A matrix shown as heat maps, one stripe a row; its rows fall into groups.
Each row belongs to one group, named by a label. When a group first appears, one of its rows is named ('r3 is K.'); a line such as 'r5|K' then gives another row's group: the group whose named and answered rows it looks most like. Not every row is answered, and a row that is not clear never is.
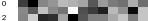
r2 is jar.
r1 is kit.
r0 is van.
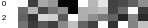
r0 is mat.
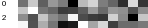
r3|mat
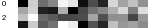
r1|jar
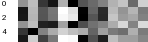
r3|jar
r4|van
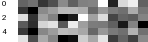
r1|van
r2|mat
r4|van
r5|mat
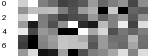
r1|kit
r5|van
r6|van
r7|jar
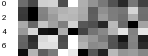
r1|van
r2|van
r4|jar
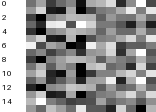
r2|van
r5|jar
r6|mat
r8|van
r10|jar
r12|van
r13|jar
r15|kit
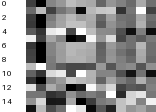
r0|van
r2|van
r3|van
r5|mat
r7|van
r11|van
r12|mat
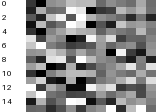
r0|van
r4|van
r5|mat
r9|jar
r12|mat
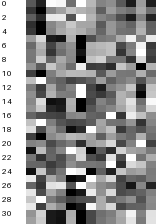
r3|van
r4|van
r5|jar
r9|kit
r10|van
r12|kit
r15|jar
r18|mat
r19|van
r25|mat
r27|mat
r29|mat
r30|jar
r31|jar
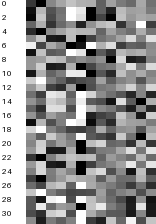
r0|van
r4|van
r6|mat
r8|kit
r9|jar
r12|jar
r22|van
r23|jar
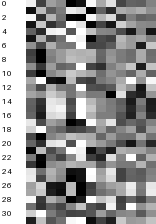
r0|mat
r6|kit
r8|van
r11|jar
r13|kit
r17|mat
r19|van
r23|van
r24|mat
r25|mat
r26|jar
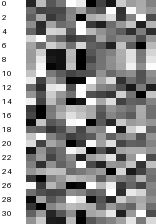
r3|kit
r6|kit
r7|jar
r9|jar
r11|mat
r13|kit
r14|mat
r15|van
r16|van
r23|kit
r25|van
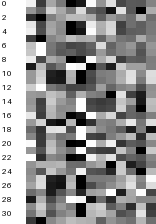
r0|mat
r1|kit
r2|van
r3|mat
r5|van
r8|mat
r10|jar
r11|jar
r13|kit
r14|kit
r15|kit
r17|jar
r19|kit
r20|mat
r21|kit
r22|mat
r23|kit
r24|kit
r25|jar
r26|jar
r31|van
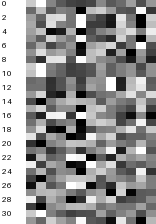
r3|kit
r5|kit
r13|jar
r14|van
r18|jar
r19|mat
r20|van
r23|mat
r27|kit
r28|mat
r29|van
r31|kit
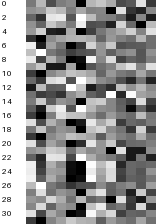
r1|kit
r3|kit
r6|mat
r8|mat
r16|van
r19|van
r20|mat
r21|kit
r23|mat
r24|mat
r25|mat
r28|kit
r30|mat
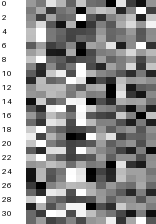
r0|kit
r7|jar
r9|kit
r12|kit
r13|kit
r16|kit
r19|mat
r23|kit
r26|van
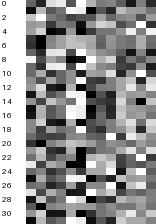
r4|jar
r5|van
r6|van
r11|kit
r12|jar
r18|kit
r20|van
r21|jar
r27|mat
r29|van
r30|jar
